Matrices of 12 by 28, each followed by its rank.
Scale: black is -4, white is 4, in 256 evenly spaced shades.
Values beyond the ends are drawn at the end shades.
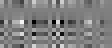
one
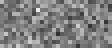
full rank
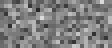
full rank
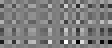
one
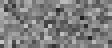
full rank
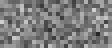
full rank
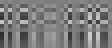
one
